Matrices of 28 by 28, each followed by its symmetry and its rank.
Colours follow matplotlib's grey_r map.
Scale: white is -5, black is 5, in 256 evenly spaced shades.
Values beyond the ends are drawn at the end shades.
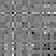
symmetric, rank three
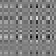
neither, rank one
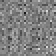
neither, rank five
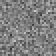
antisymmetric, full rank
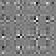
antisymmetric, rank two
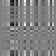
neither, rank one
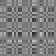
symmetric, rank one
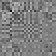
symmetric, rank three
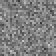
antisymmetric, full rank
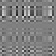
neither, rank one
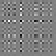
symmetric, rank one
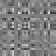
antisymmetric, rank two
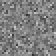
antisymmetric, full rank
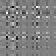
antisymmetric, rank two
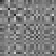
symmetric, rank three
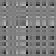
symmetric, rank one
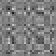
symmetric, rank three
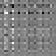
antisymmetric, rank two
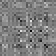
symmetric, rank three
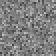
antisymmetric, full rank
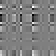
neither, rank one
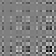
symmetric, rank one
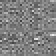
neither, rank five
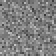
antisymmetric, full rank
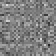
neither, rank five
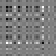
symmetric, rank one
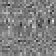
neither, rank five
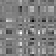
antisymmetric, rank two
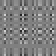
neither, rank one
